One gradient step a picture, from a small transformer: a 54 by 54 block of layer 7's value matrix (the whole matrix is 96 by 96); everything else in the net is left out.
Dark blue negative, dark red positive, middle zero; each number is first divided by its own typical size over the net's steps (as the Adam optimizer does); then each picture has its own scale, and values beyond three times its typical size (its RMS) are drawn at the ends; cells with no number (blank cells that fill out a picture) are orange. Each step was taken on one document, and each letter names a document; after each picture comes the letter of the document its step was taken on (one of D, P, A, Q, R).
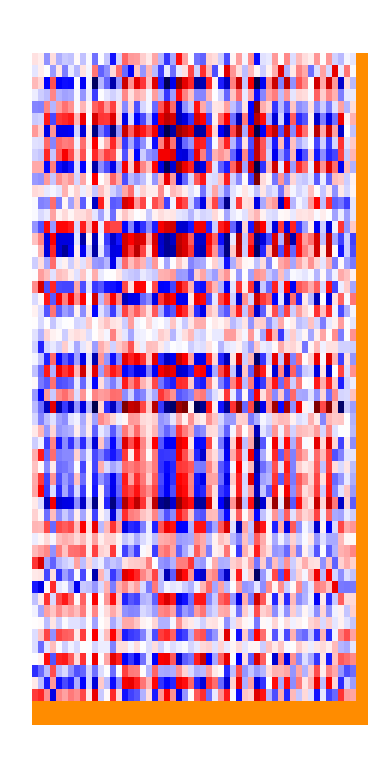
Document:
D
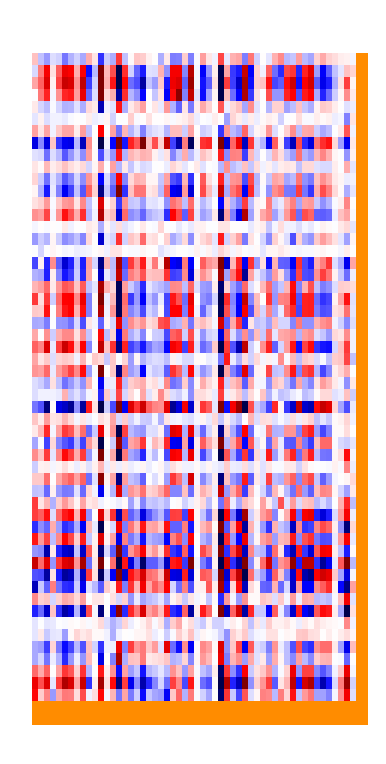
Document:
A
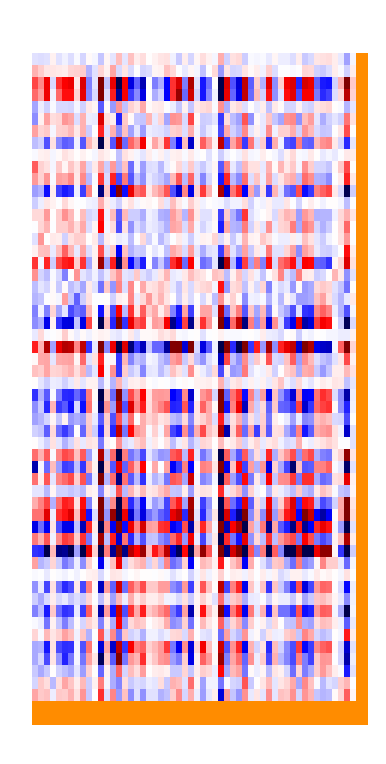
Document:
A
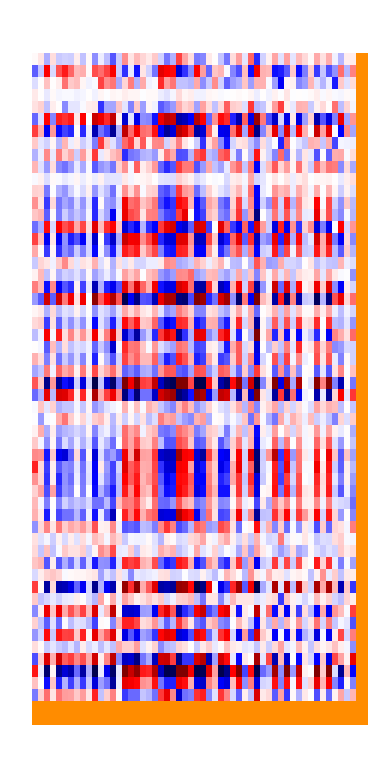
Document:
D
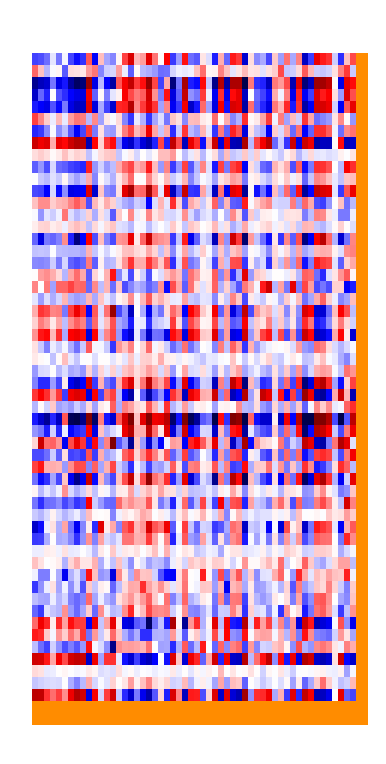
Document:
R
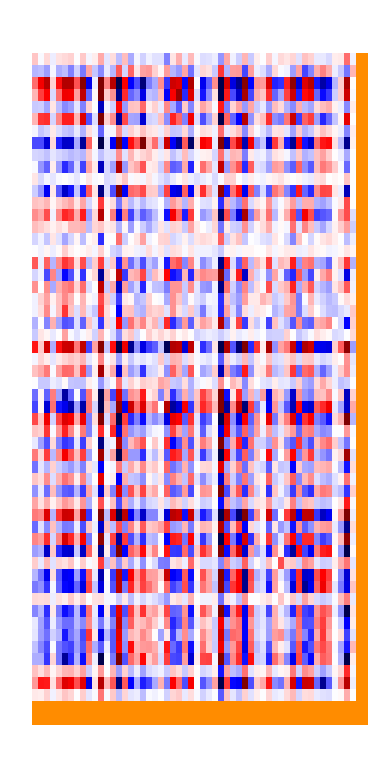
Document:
A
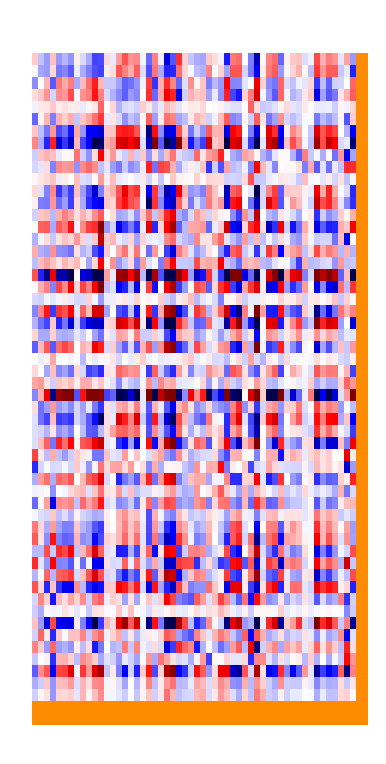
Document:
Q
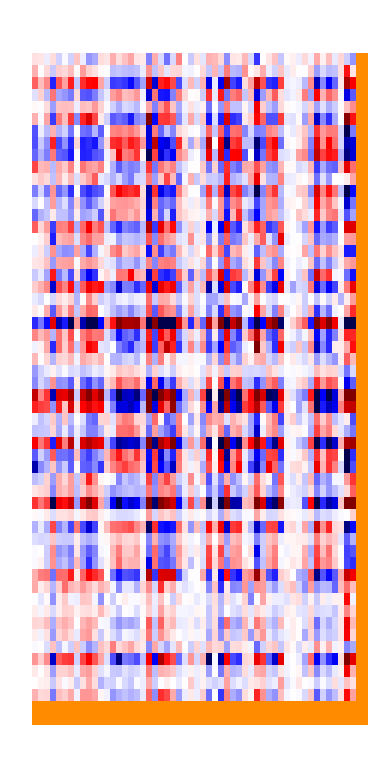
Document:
Q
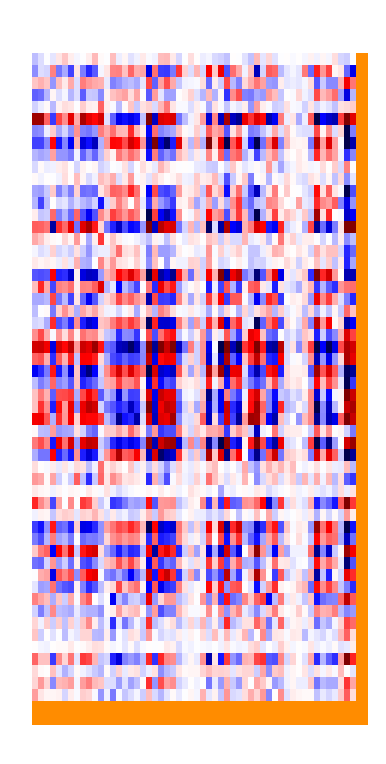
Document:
Q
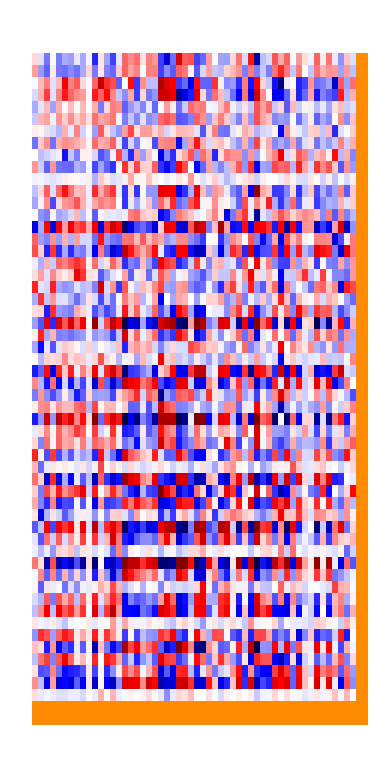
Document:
D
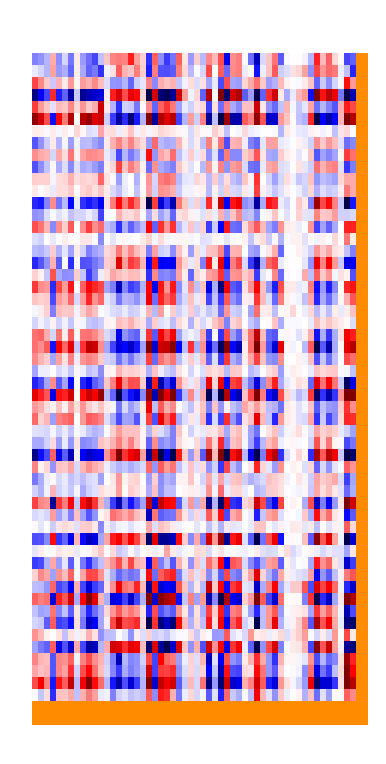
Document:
Q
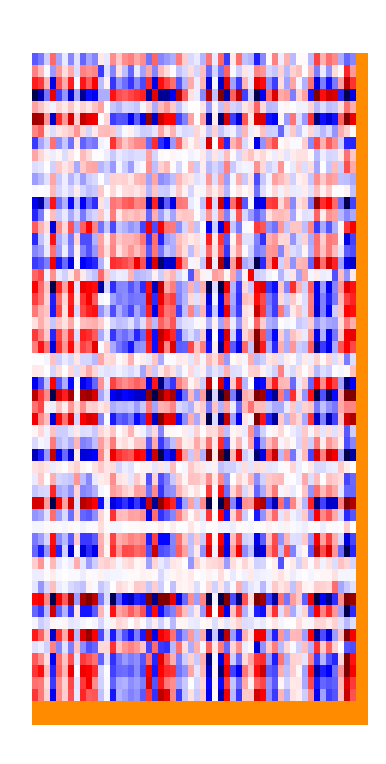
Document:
Q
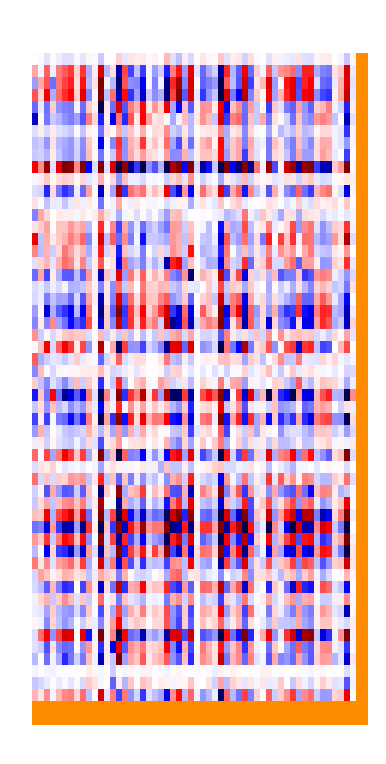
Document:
A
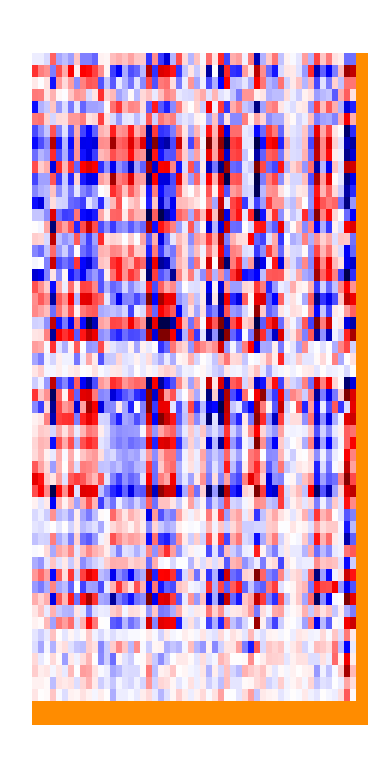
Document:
Q
